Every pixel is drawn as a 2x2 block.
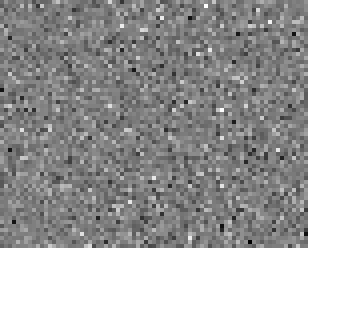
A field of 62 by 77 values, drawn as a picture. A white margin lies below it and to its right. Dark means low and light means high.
Average level on the scale: 50%. Grain: fine. Stripes: none. Slope: none. Histogram: heavy tails on both sides.
